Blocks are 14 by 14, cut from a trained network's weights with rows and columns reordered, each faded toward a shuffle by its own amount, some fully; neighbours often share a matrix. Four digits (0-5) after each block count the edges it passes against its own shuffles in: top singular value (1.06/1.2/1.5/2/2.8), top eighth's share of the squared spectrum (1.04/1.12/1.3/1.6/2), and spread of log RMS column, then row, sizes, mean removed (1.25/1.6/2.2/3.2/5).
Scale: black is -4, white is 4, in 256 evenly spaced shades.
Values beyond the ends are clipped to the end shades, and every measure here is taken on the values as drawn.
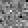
0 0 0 0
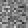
2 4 1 1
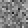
0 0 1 0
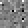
2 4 0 0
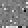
2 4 0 1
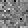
1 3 0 0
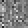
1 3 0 0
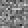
1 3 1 1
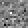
0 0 0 0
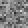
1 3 0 0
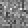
0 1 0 0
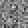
0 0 1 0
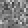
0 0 0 1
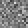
0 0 0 0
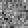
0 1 0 0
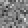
0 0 0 0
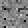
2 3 0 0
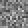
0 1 0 0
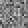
1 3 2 0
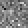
0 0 0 0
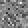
1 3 0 0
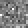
1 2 1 0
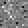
0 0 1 0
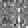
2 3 0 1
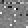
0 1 0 1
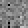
2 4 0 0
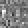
2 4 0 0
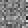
2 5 1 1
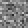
1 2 0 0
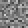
2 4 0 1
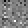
2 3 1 0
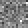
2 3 0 0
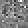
2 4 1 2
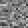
2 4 0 2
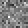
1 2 0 0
